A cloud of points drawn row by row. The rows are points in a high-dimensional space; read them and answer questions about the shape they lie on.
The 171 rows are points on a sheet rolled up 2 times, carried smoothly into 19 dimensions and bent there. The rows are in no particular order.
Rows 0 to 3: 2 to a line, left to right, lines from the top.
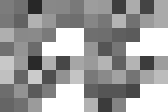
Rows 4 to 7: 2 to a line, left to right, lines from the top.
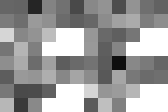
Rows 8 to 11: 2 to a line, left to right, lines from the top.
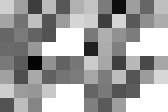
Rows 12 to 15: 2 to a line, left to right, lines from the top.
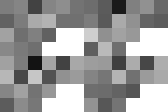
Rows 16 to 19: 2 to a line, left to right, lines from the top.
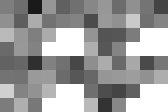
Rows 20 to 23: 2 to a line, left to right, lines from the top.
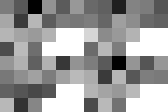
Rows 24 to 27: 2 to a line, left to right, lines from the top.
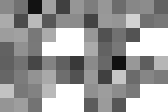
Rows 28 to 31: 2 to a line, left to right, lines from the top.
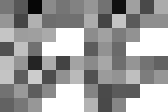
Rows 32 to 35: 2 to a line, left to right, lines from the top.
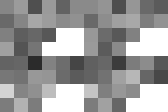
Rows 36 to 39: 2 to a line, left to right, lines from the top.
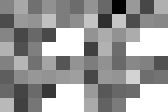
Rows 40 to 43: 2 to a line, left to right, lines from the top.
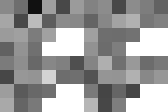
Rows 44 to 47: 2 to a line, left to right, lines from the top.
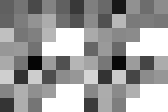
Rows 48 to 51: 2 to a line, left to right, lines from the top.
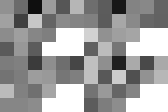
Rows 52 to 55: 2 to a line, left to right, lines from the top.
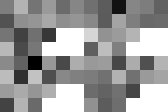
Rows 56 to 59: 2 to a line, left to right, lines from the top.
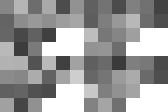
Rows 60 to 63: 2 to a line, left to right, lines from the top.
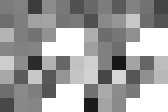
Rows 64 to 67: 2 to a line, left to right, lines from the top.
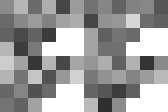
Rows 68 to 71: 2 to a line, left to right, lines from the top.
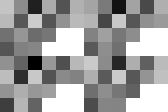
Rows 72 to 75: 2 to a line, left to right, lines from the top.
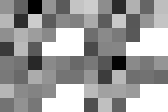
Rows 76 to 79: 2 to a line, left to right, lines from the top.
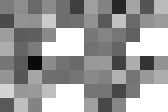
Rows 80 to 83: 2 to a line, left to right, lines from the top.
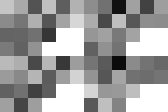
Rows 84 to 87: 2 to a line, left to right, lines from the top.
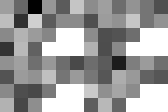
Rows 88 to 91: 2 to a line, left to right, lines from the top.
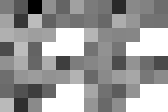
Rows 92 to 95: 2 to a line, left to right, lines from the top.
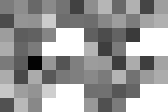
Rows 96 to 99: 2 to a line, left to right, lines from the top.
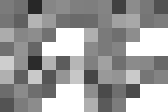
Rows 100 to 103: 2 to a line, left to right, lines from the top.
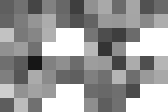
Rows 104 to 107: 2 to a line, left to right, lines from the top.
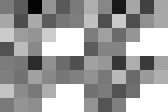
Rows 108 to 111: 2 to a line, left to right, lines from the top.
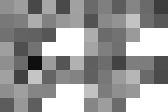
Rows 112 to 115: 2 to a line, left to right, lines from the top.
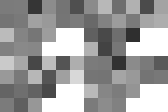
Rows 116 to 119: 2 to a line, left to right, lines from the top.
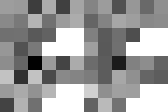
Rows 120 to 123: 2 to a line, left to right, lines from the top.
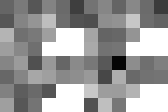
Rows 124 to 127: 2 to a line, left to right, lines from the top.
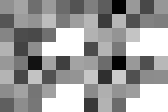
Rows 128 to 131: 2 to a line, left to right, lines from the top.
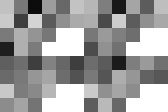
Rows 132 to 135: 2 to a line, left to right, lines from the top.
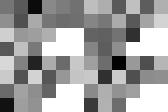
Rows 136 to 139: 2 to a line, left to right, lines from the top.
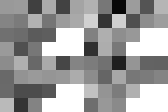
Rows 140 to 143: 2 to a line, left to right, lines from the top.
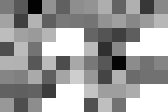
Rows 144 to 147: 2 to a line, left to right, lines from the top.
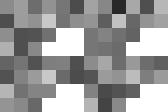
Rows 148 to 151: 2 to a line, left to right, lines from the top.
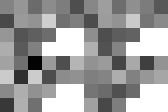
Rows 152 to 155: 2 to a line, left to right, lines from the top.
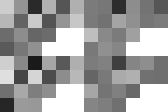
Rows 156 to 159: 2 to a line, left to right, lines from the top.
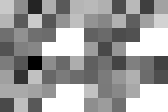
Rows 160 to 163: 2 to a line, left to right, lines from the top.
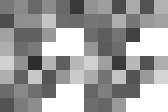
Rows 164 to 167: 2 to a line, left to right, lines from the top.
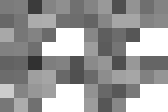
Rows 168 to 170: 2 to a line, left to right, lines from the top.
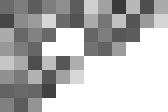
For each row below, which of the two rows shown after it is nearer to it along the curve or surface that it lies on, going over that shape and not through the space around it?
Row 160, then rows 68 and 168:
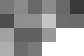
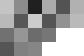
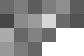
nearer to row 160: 168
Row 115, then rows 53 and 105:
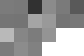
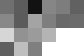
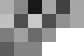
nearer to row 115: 105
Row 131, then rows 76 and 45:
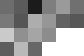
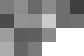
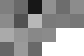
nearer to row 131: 76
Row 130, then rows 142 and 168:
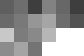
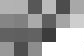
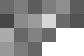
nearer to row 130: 168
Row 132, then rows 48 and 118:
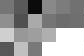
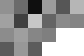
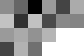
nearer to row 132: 118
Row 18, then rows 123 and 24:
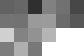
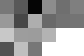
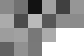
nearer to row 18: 123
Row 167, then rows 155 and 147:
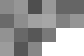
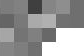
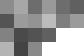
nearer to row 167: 155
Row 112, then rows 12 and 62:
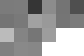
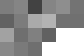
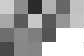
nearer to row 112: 12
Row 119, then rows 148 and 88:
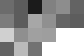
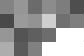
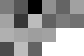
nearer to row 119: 88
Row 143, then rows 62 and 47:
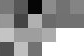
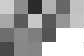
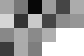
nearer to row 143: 47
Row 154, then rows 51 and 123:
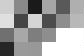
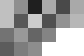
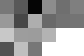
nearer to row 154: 123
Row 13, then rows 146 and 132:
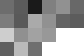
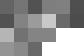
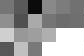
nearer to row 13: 132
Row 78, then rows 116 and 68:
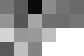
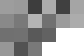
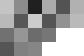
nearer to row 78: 68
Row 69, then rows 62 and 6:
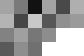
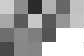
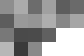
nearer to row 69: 62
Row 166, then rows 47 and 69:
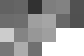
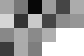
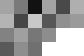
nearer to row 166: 47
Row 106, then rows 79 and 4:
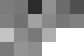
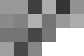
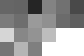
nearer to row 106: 79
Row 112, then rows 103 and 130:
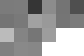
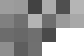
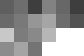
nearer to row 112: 103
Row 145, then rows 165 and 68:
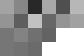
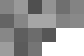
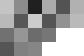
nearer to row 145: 165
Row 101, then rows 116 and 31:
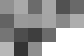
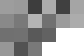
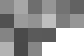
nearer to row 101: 31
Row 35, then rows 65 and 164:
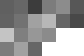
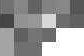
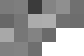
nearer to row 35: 65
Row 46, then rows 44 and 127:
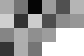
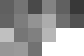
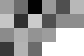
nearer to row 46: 127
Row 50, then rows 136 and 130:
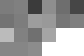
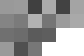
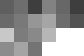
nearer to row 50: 136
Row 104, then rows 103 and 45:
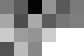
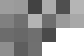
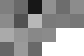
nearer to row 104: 45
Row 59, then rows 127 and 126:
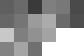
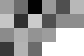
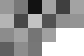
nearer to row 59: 127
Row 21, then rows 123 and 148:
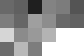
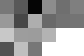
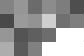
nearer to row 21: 123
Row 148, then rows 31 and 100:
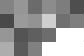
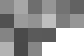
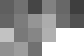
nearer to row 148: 31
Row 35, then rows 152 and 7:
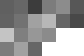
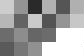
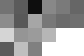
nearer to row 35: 7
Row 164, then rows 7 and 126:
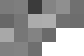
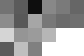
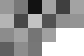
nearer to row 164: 126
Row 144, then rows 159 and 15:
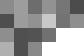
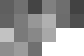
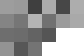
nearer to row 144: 159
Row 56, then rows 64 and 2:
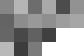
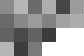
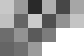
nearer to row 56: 64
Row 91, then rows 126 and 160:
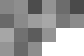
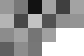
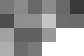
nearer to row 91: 126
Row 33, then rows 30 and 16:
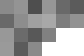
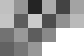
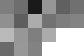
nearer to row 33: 16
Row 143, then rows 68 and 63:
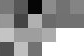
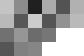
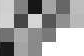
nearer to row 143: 63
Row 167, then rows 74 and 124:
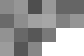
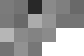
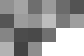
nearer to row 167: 74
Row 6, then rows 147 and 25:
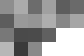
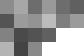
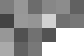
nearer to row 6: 147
